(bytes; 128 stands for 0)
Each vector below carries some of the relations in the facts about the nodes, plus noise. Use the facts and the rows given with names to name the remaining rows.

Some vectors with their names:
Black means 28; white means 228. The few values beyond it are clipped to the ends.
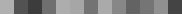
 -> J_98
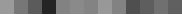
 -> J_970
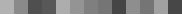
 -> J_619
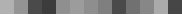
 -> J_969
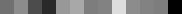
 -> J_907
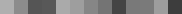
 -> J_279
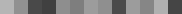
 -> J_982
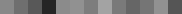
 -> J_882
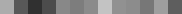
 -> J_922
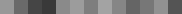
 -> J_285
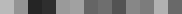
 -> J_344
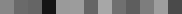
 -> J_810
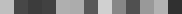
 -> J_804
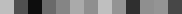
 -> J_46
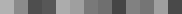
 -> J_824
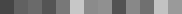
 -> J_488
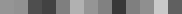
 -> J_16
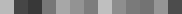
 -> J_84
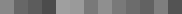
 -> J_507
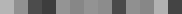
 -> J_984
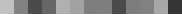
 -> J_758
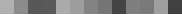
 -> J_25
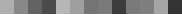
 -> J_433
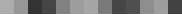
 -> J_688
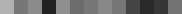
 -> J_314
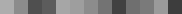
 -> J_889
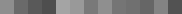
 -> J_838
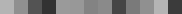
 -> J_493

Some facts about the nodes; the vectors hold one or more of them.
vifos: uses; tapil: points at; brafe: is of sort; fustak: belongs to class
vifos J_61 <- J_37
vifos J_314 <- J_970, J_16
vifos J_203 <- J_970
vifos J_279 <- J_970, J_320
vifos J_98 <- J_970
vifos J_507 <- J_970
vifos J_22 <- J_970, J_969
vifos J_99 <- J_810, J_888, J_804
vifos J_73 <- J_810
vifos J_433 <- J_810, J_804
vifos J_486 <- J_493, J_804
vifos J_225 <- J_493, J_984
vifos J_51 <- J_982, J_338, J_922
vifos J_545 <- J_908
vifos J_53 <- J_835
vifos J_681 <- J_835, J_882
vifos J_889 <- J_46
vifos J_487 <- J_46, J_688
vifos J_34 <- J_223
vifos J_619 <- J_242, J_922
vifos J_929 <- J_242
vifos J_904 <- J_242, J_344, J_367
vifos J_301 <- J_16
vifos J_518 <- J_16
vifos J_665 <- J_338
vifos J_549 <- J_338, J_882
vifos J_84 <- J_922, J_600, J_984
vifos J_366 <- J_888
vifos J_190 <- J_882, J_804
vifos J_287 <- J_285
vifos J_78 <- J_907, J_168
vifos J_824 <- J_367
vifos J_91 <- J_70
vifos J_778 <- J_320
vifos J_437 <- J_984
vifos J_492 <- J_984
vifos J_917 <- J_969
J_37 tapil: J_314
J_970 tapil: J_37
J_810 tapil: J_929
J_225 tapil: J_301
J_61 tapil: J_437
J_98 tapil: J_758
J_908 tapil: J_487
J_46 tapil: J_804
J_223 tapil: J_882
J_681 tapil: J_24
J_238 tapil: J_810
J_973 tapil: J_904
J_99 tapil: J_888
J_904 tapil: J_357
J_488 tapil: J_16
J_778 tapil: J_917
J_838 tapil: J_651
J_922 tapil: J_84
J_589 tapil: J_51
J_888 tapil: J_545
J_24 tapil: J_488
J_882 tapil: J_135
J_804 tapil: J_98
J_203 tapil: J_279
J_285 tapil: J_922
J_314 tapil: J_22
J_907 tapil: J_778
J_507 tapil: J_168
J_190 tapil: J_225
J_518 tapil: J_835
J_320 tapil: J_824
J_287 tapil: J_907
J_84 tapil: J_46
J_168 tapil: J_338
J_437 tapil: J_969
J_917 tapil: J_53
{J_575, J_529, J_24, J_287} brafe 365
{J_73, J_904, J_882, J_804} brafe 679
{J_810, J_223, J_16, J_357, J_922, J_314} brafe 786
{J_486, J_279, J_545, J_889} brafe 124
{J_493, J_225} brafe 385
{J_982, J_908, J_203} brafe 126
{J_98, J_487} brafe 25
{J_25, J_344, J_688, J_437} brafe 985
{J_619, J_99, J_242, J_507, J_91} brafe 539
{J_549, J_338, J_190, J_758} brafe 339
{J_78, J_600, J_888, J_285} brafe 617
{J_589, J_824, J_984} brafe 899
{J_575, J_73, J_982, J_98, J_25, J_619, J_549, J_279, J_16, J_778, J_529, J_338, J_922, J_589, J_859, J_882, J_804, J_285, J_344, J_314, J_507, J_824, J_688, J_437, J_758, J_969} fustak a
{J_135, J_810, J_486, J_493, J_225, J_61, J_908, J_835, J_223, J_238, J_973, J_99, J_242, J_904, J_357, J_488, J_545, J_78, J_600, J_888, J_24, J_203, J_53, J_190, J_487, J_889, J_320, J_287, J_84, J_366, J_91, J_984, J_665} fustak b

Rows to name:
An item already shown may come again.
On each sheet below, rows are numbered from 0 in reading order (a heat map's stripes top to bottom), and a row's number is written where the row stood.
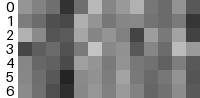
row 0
J_168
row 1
J_287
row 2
J_51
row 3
J_24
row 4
J_437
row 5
J_882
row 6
J_223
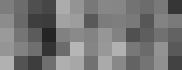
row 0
J_287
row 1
J_904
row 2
J_970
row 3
J_168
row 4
J_98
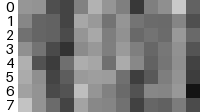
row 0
J_16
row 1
J_190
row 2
J_681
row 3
J_908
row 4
J_98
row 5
J_487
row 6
J_53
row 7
J_22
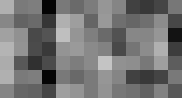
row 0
J_37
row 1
J_99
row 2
J_53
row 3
J_835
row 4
J_922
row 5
J_37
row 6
J_225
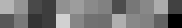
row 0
J_70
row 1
J_778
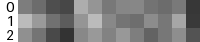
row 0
J_287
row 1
J_78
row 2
J_320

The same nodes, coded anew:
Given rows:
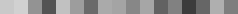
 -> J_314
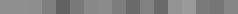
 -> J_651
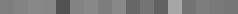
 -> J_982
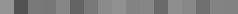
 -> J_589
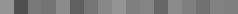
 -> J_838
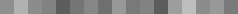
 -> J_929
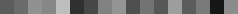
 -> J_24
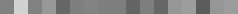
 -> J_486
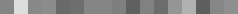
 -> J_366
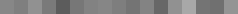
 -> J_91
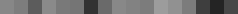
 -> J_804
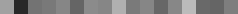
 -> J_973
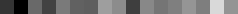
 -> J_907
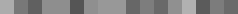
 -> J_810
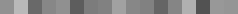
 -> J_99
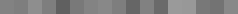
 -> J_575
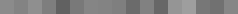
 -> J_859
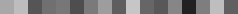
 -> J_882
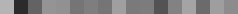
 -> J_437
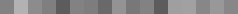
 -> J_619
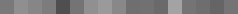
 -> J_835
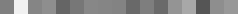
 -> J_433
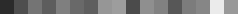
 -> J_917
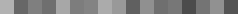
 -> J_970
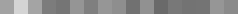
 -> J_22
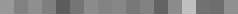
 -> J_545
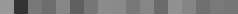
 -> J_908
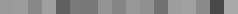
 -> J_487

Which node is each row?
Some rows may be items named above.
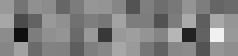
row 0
J_969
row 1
J_225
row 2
J_84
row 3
J_190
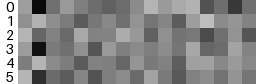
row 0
J_46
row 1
J_929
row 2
J_970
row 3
J_285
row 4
J_619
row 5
J_168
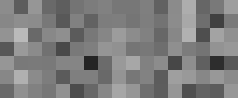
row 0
J_78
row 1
J_758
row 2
J_99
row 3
J_53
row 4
J_98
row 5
J_619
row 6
J_681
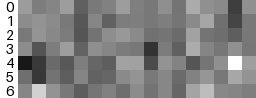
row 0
J_688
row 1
J_758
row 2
J_835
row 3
J_984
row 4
J_778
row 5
J_287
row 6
J_824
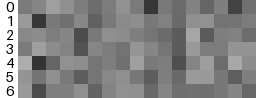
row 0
J_16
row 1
J_908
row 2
J_338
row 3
J_51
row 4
J_437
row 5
J_70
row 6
J_320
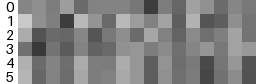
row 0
J_493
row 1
J_37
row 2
J_223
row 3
J_287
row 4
J_970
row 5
J_970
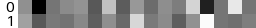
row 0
J_922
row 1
J_904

